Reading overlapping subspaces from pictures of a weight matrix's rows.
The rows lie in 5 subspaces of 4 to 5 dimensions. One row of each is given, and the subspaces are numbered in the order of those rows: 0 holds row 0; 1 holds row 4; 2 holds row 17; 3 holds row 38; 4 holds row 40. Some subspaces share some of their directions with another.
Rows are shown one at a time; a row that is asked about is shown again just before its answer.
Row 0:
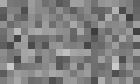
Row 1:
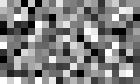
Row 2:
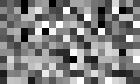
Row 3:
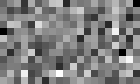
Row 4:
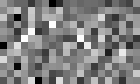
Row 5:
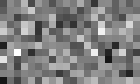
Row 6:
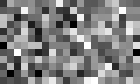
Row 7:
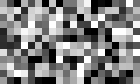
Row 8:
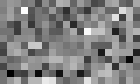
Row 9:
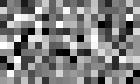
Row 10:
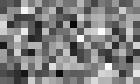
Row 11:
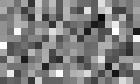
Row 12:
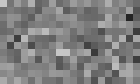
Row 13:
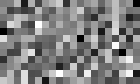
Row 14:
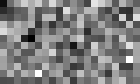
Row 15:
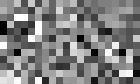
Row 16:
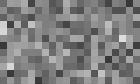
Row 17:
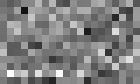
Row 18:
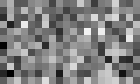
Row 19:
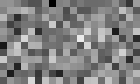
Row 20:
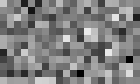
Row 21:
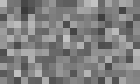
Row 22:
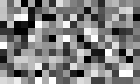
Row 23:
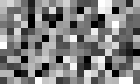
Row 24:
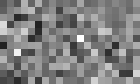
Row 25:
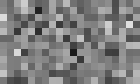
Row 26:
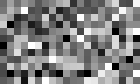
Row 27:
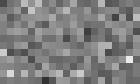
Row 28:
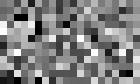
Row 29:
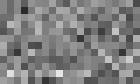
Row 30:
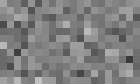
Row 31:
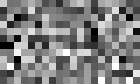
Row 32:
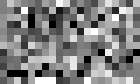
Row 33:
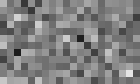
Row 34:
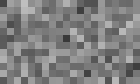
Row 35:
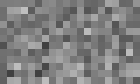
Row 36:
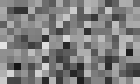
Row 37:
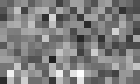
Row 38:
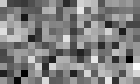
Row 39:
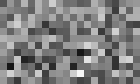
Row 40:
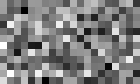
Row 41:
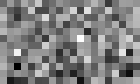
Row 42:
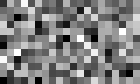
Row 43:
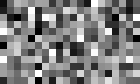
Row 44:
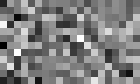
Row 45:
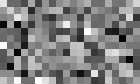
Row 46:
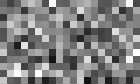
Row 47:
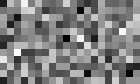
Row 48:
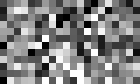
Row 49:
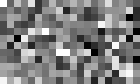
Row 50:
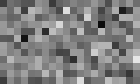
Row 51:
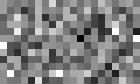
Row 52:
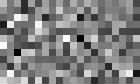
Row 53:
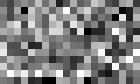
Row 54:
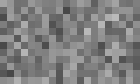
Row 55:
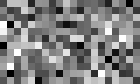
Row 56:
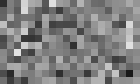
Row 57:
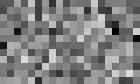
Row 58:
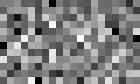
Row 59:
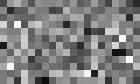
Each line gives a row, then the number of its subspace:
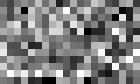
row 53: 0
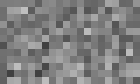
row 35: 4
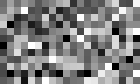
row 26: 4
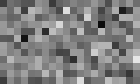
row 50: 0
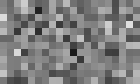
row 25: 0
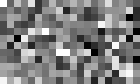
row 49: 0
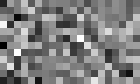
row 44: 2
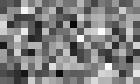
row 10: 3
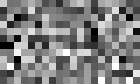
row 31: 0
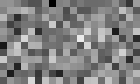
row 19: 1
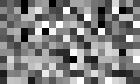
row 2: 0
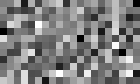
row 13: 2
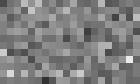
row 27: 3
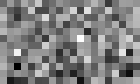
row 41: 4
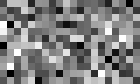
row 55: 2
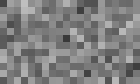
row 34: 3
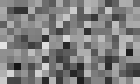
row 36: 4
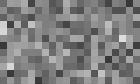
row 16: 2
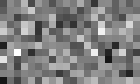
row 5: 4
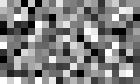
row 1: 4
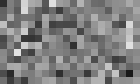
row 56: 1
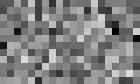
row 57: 1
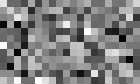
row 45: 2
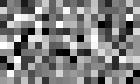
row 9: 0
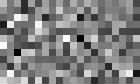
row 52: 4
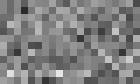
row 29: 2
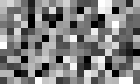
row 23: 1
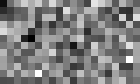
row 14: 1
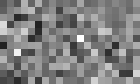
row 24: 3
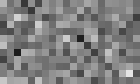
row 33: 3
